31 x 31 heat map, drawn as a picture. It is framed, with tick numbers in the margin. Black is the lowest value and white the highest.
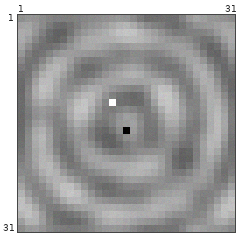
Concentric rings centre on the centre. No overall slope runs across the table. Two lone cells stand out: one far higher and one far lower than their neighbours. There is no seam. The field is mottled with small blotches.
